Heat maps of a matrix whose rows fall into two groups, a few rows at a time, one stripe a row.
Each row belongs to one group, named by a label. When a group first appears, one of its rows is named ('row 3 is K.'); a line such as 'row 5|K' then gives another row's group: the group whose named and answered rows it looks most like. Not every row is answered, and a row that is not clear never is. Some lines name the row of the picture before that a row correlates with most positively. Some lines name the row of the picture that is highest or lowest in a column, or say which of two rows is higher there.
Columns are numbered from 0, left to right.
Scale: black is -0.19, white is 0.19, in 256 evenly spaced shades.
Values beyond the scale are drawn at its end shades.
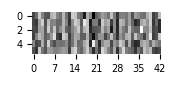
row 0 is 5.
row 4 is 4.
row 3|5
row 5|5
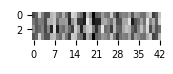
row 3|5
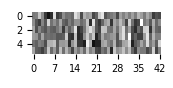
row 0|5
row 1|4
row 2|4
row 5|4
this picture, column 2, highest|0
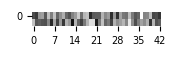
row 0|5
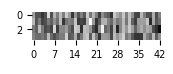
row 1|4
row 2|5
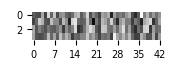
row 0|4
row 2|4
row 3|4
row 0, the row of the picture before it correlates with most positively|0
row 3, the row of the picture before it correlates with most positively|0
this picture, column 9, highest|3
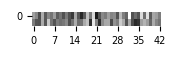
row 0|4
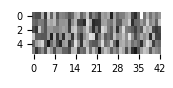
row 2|5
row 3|4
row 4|5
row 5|4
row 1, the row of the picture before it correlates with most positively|0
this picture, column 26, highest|4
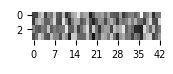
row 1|5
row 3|5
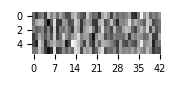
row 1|5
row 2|4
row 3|5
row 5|5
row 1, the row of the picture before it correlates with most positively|1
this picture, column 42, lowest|5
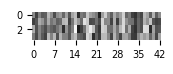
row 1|5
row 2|4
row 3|4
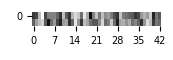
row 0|5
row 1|5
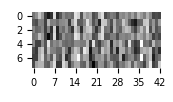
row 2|4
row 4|4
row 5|5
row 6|5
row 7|5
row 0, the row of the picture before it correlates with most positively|1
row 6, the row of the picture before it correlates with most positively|0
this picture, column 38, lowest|4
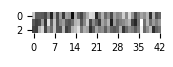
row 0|4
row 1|4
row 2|5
